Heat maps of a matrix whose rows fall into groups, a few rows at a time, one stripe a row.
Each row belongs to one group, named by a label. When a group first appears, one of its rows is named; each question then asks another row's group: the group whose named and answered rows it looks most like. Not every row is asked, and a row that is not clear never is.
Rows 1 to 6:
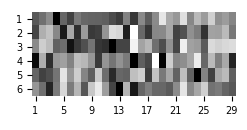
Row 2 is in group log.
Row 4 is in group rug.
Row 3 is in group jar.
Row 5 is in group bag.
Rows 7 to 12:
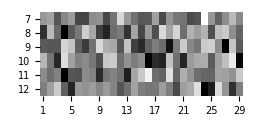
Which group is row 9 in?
rug
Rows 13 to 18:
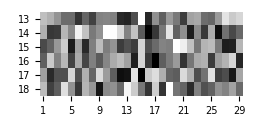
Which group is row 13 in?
jar
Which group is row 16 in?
log
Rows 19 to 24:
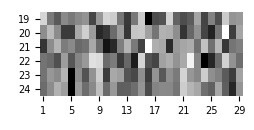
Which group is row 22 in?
bag
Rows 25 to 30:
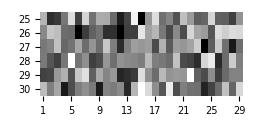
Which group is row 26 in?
jar
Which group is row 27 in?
bag
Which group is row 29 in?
bag
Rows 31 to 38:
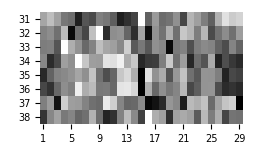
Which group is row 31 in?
jar
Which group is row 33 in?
rug
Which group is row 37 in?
log
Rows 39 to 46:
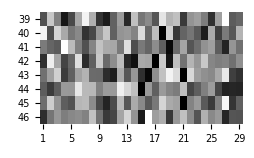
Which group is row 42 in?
log
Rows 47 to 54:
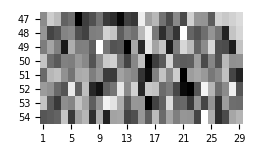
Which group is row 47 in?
jar
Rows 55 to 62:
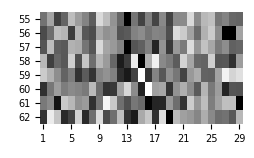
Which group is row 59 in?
jar
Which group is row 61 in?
log
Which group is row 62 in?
log
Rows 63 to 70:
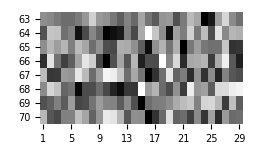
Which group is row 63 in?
bag
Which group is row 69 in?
rug
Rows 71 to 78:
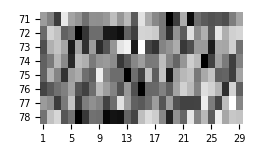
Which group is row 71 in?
rug
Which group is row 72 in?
jar
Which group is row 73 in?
log
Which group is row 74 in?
bag
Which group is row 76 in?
rug
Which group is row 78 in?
jar
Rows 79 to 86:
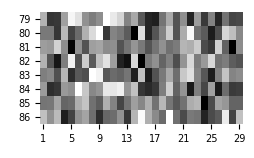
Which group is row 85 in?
bag
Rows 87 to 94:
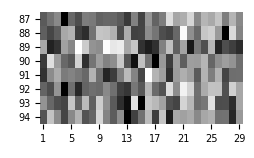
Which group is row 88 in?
rug
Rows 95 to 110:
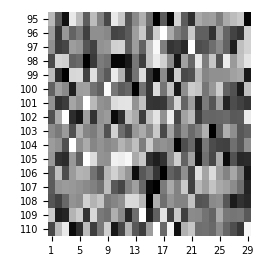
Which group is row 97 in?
rug
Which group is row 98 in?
jar
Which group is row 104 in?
rug
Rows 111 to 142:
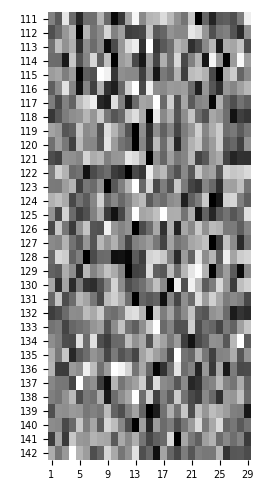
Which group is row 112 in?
bag
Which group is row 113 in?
log
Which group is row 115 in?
bag
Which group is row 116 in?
log
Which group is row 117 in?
bag
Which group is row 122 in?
jar
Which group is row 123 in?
log
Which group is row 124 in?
bag
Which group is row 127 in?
bag
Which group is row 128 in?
jar
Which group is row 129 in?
bag
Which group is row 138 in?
log
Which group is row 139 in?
rug
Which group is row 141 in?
rug
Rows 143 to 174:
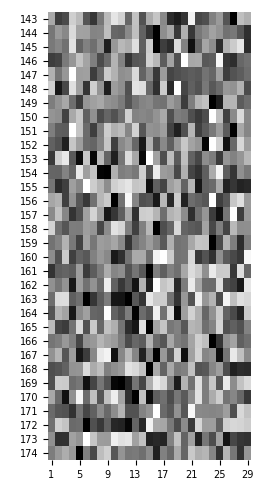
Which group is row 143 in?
rug
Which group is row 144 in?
rug
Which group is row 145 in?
log
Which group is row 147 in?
rug
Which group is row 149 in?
bag
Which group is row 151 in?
rug
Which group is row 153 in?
log
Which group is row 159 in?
bag
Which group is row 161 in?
rug
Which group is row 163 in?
jar
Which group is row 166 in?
bag
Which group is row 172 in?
jar
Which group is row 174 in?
bag
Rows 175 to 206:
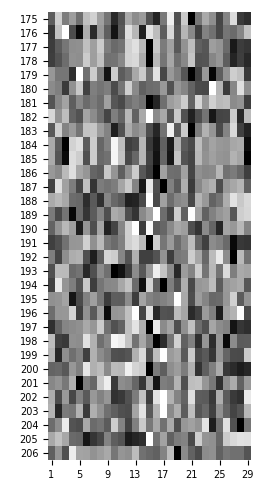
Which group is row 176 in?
log
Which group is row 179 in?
bag
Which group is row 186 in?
rug
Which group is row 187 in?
log
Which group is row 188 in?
jar
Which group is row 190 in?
log
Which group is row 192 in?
rug
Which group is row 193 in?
jar
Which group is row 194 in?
log
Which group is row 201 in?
bag
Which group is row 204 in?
bag
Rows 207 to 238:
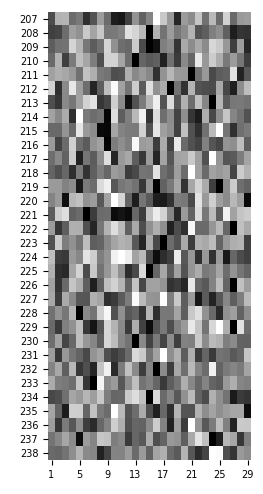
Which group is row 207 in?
jar
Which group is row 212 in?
rug
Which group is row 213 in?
bag
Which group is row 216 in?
log
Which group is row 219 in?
bag
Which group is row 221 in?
jar
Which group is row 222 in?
rug
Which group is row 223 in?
log
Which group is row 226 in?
rug
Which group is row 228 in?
bag
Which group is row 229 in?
rug
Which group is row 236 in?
rug
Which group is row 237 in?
bag
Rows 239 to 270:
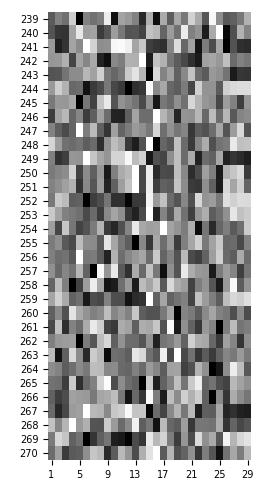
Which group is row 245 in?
bag
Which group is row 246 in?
jar
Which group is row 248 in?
jar
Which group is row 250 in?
log
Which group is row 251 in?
log
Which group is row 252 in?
jar
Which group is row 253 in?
jar
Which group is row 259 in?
jar
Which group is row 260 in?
rug
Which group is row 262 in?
bag
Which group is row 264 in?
bag
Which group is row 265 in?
bag
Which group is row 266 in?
bag
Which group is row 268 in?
rug
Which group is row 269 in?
jar
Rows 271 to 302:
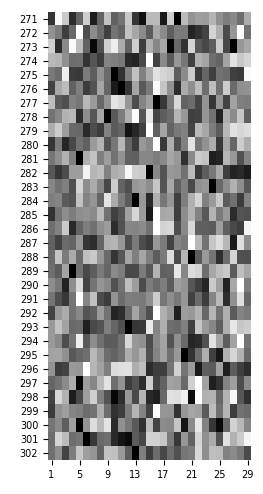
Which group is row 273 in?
rug
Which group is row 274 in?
jar
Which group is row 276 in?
jar
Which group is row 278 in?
log
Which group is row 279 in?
jar
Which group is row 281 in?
bag
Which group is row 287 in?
rug
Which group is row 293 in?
jar
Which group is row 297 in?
bag
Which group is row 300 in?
bag
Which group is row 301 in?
jar
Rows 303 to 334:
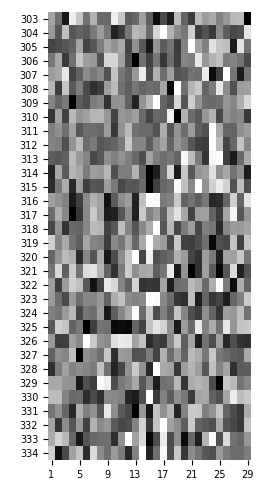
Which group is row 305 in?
rug
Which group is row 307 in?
bag
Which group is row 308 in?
rug
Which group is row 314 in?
rug
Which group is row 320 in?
log
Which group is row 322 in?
rug
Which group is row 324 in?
log
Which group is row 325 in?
jar
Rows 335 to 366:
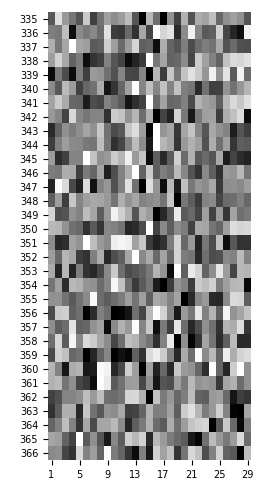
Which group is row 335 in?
log
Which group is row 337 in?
rug
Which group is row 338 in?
jar
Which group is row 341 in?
jar
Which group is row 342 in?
log
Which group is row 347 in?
log
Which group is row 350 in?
jar
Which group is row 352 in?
log
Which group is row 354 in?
log
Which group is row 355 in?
bag
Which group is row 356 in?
jar
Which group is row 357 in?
log
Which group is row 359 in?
jar
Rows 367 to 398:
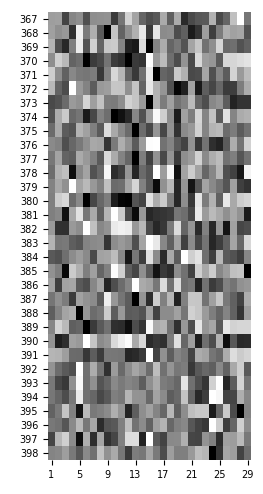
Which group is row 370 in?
jar
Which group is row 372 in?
rug
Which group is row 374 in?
jar
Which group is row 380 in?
jar
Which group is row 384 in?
bag
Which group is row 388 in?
bag
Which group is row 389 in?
jar
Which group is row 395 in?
bag
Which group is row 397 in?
log
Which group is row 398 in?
bag
